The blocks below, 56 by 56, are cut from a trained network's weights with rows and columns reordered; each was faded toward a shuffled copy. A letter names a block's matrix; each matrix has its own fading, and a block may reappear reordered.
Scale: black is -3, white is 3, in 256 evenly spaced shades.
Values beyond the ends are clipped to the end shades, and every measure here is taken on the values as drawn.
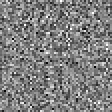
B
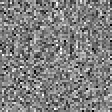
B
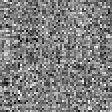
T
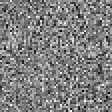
B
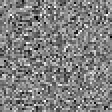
B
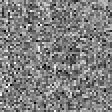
B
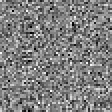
B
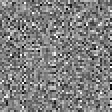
T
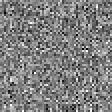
T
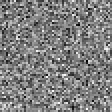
B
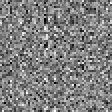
T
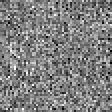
B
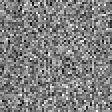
B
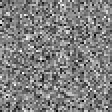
B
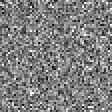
B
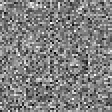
B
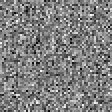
B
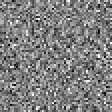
T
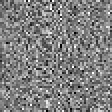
T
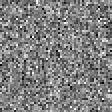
B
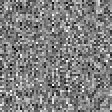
T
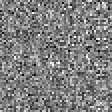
B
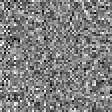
T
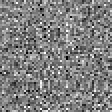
T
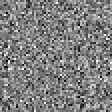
B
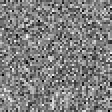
B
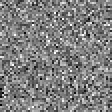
B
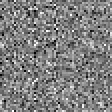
T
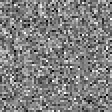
B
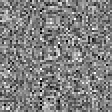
T
